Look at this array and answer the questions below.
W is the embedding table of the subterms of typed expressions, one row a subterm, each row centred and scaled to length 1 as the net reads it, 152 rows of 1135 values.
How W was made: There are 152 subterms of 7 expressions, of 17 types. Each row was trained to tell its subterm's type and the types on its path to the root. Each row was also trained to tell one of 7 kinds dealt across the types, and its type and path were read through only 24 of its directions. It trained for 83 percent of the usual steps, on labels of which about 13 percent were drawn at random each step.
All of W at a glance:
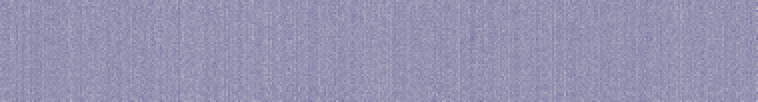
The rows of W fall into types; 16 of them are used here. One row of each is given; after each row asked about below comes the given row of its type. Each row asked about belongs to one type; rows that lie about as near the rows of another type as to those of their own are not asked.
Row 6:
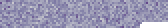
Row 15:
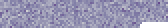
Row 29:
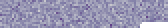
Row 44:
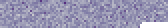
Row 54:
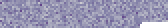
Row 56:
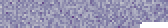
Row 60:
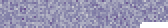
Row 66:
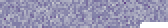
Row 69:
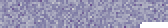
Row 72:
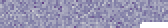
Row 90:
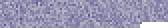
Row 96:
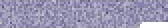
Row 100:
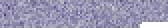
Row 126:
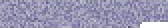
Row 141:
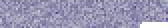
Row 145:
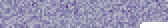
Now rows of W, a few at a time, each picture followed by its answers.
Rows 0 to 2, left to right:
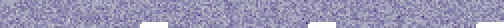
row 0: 6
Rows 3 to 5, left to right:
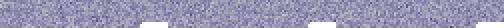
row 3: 15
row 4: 90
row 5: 56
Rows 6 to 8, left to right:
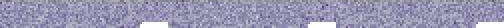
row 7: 141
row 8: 145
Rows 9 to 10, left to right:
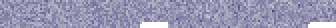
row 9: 60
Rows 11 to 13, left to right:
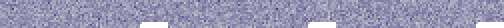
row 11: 96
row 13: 6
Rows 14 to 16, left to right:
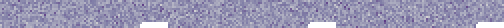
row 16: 44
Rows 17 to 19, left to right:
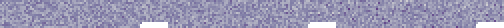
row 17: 141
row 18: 145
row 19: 66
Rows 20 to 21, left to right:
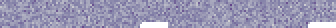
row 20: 145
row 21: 54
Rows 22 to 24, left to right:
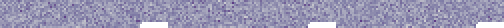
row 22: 141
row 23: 29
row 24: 44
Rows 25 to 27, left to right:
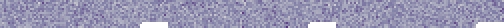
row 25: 90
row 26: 69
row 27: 6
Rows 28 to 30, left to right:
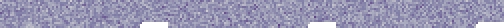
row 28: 90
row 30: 141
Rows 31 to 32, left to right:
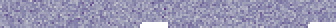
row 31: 90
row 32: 72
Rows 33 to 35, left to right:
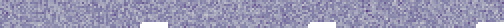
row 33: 60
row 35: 56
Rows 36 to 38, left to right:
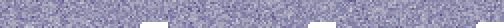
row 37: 145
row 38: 66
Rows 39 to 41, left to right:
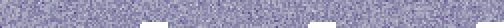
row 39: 44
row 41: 56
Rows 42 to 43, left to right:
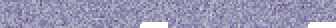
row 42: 141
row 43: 96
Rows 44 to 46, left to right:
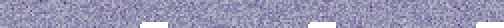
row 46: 72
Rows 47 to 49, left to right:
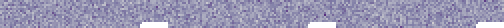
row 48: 56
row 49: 90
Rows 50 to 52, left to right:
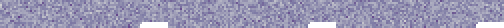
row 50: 56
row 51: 44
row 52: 69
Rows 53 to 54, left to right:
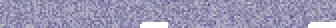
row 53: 56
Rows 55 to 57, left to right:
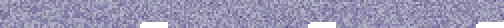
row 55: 145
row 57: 141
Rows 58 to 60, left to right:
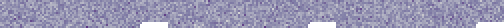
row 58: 126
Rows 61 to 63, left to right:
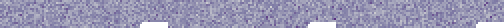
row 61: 6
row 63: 90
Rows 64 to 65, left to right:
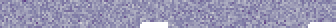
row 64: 60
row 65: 90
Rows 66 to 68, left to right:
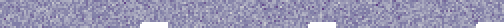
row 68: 15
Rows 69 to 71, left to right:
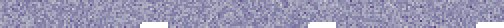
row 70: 66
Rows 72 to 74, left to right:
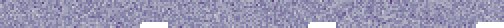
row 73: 60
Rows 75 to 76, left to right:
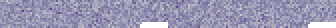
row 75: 96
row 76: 54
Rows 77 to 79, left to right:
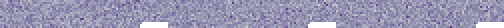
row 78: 29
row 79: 56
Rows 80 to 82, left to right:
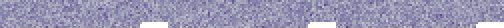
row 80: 60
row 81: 141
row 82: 90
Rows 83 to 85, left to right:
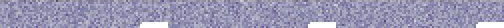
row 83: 54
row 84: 69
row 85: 126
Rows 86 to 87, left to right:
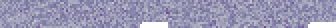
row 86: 141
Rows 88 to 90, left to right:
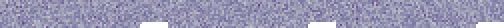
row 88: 96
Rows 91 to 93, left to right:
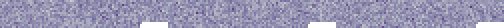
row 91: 72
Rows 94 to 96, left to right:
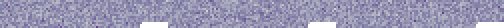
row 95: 66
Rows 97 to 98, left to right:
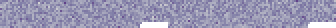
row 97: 44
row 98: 54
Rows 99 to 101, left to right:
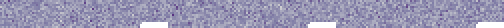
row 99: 44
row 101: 126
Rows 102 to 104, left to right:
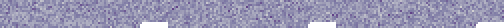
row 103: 56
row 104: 66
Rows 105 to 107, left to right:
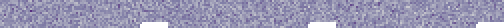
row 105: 126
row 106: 54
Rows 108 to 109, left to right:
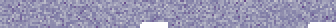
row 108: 29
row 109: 96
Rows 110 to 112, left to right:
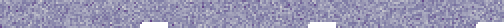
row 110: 6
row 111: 72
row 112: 66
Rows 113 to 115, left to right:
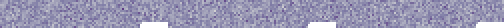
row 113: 44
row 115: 6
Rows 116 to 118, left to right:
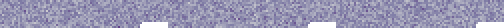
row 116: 145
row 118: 72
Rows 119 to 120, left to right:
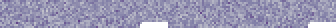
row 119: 54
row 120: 72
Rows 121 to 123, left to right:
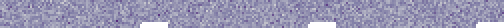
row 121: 145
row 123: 72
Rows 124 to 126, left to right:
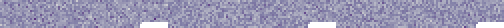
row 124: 54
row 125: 66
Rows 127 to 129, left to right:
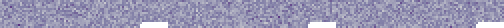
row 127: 145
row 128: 72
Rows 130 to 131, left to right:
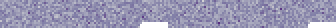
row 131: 60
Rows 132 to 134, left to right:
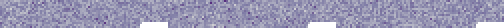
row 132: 60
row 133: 100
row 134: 60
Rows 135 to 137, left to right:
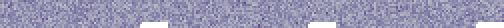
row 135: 54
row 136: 60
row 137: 141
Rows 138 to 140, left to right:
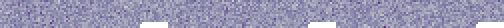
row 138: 15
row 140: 15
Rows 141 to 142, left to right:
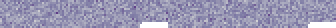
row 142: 145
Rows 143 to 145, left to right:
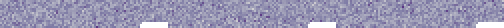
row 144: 6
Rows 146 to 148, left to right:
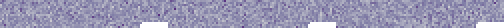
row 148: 72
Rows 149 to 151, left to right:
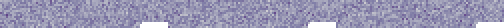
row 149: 56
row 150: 54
